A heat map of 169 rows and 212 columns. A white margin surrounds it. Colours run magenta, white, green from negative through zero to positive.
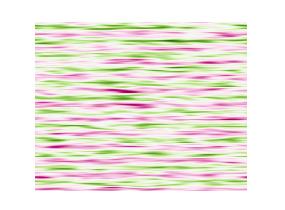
Horizontal stripes repeat 12 times down the table. On average the colour sits 50% of the way up the scale. Streaks run across, left to right. No overall slope runs across the table.
